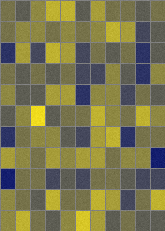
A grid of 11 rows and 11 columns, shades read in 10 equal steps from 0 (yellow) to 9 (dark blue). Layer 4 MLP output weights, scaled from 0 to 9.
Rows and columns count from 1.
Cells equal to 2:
11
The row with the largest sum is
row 9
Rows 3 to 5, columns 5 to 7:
3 7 5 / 5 7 7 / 3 8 4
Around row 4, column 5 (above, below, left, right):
3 3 6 7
